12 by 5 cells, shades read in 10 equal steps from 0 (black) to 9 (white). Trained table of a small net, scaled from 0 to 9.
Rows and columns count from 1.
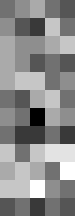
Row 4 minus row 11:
-1 -2 -6 -1 -1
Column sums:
63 56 55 63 57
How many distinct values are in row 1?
4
